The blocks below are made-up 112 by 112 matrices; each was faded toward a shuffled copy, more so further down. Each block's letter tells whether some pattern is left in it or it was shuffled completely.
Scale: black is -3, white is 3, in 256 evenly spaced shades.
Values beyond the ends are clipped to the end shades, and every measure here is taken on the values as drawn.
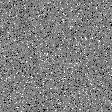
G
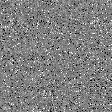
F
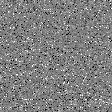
F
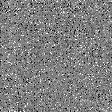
F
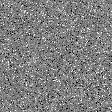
G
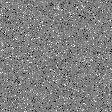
G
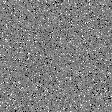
G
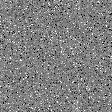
G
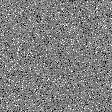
G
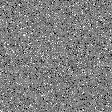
G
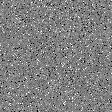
G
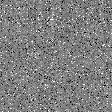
F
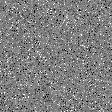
G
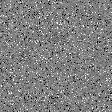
F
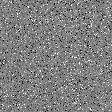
G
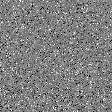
F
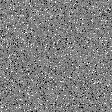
F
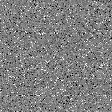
F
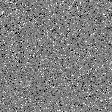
G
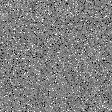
G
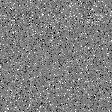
F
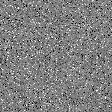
F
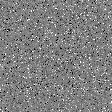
G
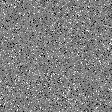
G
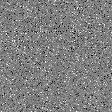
F
